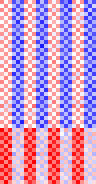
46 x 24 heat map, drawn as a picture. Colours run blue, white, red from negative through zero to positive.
The halves do not mirror each other. The ninth with the highest average is the bottom left. The bottom part is higher, past a seam about 70% of the way down. Stripes running up and down repeat 4 times from left to right.
